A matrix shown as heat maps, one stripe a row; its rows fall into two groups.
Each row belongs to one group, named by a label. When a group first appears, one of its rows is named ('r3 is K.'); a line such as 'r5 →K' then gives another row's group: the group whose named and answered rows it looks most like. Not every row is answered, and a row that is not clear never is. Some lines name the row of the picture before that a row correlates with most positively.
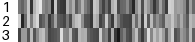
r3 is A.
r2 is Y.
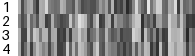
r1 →A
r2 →Y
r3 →Y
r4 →Y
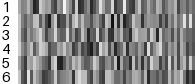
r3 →Y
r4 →A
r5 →Y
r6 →Y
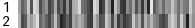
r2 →Y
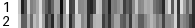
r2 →Y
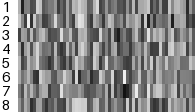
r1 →Y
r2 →Y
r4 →Y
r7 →A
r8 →Y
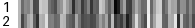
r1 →A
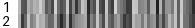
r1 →Y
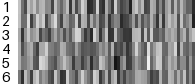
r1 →Y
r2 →Y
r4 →A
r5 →A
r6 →Y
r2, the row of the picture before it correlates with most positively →2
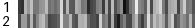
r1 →A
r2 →A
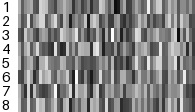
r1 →A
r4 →Y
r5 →A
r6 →A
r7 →Y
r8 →Y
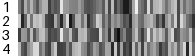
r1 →A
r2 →Y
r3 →A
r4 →Y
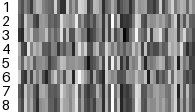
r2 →A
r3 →A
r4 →Y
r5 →A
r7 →A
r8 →A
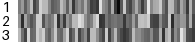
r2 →Y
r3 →Y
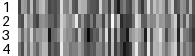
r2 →A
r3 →A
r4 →A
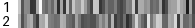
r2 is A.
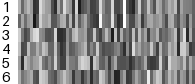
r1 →A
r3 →Y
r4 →Y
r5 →Y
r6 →A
